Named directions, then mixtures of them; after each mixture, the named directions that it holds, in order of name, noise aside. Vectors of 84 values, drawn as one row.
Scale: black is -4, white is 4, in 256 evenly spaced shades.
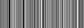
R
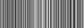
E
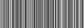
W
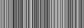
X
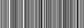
R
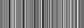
E, R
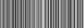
E, W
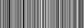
E, R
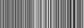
E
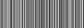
E, R, W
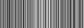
E, R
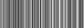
E, R, X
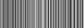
E, W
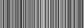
E, R, W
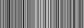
E, R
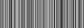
W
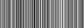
R, W, X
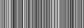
R, W, X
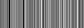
R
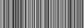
E, W, X
